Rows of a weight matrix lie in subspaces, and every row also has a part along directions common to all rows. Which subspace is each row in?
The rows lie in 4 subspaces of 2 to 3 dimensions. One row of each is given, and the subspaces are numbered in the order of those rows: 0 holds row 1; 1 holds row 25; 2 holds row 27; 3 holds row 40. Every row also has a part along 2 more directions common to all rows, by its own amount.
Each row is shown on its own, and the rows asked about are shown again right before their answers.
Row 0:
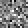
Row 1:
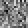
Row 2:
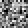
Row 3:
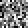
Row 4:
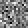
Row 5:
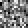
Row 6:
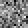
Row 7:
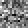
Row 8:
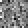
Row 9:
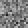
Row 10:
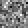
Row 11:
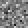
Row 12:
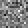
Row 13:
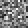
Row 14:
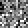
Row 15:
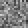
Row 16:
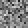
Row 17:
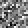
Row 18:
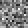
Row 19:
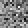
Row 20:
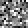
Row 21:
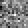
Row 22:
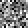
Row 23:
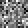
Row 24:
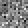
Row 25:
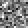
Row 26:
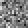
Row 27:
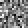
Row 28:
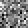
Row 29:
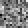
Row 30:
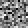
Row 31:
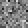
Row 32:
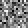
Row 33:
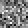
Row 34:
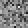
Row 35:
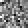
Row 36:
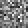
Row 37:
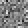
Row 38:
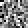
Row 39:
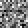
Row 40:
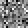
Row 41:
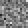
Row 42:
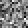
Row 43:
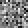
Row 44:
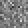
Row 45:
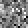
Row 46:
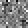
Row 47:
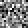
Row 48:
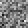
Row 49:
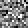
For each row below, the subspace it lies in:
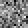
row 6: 0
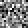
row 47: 0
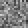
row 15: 0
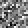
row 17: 1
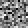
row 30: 1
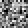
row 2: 2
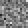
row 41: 0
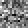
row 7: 2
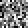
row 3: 2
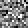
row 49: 1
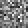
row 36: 1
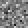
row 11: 1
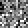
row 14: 3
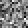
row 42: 0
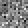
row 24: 3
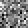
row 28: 3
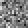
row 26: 2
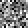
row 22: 2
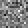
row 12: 1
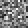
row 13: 1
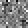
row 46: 3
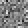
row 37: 3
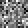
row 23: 3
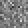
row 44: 1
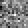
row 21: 2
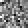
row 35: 2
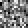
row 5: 2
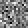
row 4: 0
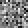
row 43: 3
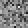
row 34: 1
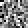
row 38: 2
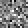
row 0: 0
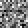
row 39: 3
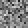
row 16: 1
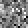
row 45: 0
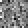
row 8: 2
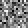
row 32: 0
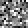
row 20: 0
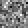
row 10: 1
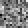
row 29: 0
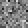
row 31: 3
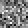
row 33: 0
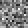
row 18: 3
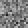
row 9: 3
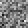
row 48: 3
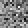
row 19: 1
